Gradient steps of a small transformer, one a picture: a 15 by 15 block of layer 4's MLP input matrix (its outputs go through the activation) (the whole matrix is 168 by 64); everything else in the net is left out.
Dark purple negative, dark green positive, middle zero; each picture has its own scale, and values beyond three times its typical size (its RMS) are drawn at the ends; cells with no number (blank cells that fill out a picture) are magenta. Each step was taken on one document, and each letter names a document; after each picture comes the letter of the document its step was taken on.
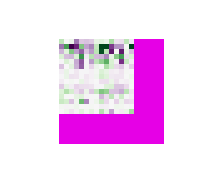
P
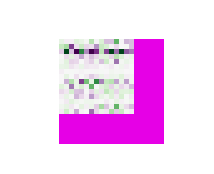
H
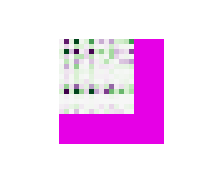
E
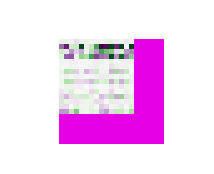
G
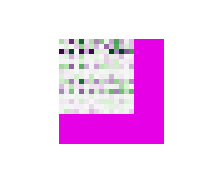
H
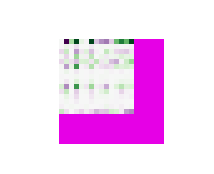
E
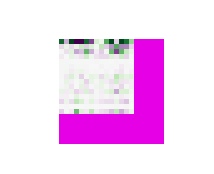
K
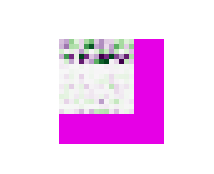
P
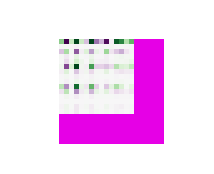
E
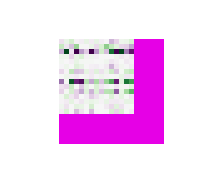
H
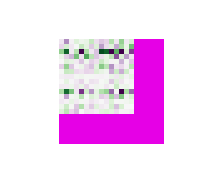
G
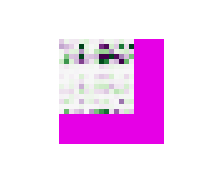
P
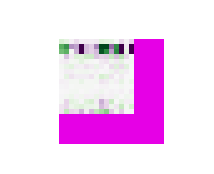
G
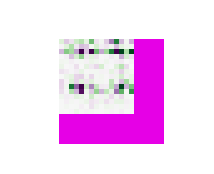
H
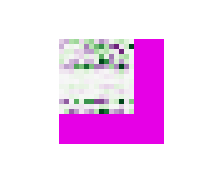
P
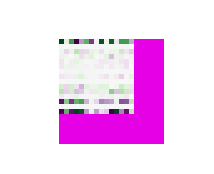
K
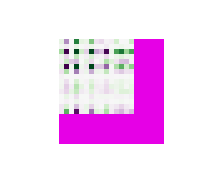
E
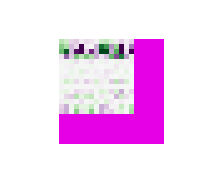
G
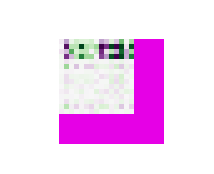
G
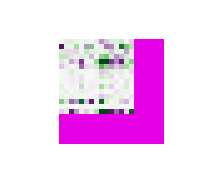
P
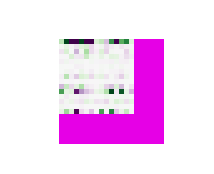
K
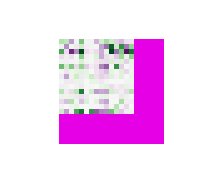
G
